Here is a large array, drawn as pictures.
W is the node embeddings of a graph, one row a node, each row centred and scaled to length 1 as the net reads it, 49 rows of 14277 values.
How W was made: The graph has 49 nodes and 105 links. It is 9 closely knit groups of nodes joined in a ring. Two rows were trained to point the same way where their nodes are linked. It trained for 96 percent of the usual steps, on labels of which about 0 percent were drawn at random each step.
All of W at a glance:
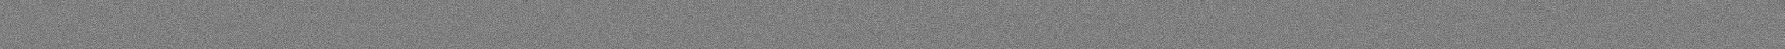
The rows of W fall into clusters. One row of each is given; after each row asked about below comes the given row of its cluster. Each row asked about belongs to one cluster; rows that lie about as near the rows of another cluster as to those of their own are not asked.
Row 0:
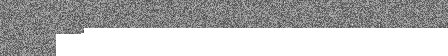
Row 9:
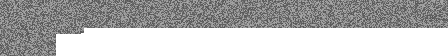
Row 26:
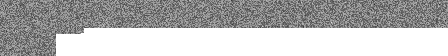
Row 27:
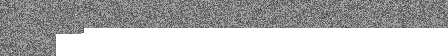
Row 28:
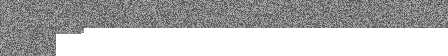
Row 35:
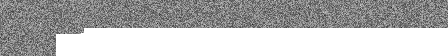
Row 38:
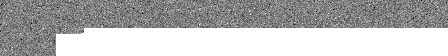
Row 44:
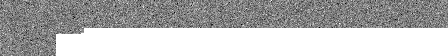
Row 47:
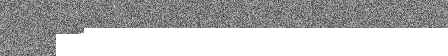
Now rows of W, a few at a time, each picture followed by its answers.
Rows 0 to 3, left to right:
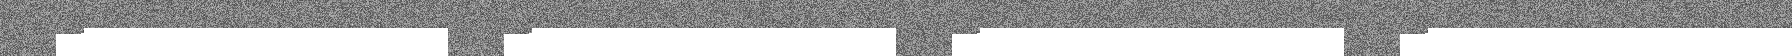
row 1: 47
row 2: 9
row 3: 0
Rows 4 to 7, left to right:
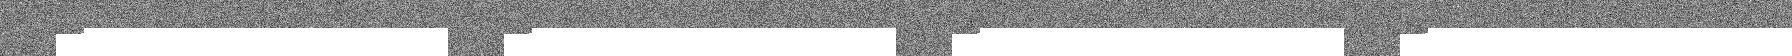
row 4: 44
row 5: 26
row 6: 9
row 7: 47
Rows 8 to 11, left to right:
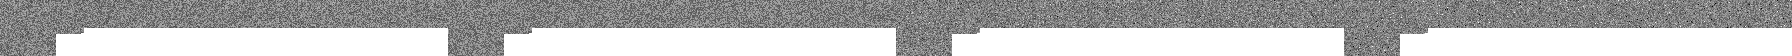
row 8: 9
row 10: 47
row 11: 35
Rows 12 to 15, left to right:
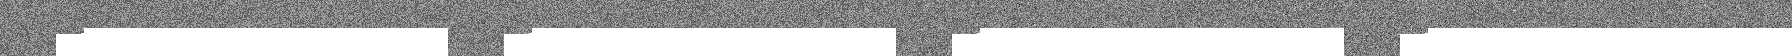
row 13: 38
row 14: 26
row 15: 35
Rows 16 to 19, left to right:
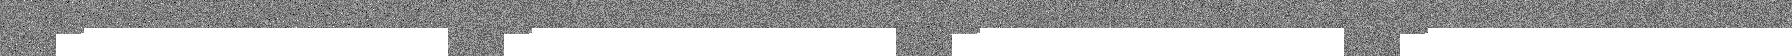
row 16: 35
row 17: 28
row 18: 35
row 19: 26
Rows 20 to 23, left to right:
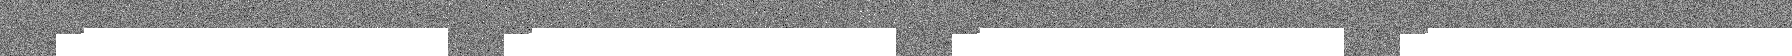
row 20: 9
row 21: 38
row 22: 9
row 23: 28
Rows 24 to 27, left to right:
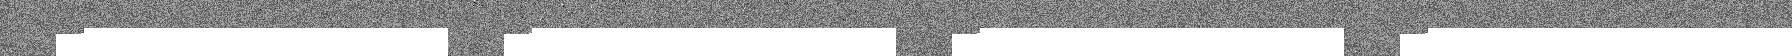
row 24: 27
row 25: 44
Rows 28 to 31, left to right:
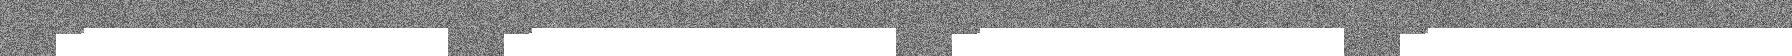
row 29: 26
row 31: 28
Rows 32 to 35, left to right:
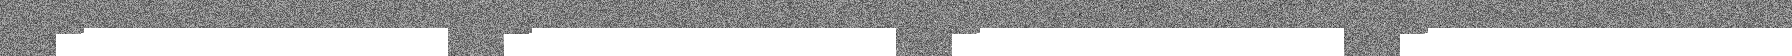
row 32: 38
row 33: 0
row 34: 38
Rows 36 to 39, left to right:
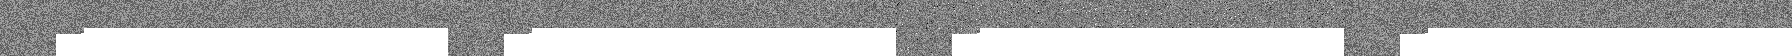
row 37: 35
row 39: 27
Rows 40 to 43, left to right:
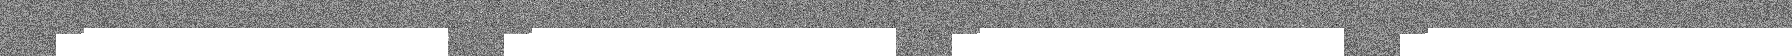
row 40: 28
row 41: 35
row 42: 28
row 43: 27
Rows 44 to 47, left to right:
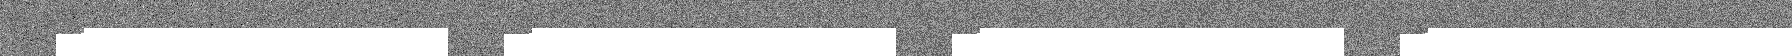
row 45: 0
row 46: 26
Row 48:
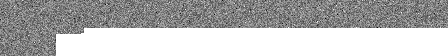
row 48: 9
